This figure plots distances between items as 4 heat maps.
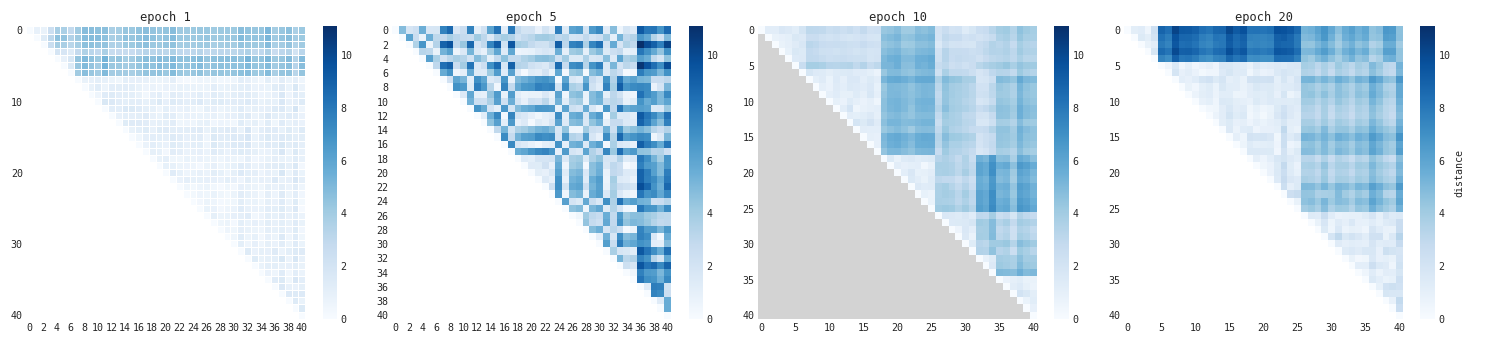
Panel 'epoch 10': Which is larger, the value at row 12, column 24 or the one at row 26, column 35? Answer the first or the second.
the first
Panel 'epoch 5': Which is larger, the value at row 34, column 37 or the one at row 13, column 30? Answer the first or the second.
the first
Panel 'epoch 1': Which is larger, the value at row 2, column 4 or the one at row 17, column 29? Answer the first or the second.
the first
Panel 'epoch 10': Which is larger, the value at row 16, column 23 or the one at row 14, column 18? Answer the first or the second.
the first
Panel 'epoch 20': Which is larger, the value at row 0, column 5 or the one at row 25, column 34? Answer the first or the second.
the first
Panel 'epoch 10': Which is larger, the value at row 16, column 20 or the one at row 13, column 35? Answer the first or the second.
the first
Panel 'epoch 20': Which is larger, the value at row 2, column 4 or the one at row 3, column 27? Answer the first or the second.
the second
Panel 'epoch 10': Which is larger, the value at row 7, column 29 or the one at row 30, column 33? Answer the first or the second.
the first
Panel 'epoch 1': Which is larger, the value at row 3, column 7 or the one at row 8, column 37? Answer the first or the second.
the first
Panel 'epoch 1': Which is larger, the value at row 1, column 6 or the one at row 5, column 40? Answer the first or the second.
the second
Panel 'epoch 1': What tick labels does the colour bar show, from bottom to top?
0, 2, 4, 6, 8, 10
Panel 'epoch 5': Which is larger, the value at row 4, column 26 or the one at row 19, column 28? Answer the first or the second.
the first
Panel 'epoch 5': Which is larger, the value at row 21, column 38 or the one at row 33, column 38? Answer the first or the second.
the second
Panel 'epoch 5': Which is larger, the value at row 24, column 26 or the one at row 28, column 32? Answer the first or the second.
the second
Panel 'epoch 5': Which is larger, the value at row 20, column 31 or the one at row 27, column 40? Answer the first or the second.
the second
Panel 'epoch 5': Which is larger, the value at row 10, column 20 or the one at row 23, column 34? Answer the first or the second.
the first
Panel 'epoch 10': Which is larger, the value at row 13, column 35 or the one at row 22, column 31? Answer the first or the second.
the first
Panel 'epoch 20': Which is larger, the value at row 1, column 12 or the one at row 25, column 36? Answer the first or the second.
the first
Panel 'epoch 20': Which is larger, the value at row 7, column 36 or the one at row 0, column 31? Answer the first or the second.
the first
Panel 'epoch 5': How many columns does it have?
41
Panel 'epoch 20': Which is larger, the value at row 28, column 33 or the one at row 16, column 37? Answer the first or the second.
the second
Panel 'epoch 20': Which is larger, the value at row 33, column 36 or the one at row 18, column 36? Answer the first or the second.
the second
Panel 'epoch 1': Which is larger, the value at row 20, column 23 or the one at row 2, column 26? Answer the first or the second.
the second
